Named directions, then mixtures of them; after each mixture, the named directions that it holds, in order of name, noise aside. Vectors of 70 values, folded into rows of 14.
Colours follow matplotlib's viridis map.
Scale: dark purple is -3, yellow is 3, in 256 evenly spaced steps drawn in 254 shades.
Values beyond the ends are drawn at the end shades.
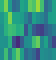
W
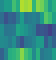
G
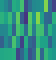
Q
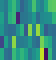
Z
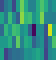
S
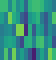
Q, W, Z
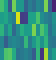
Q, S, Z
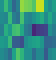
G, S, W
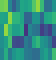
W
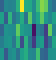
G, Q, S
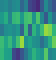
G, W, Z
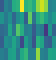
G, Q, S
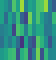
G, Q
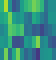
W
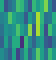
Q, S, Z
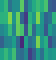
Q, W
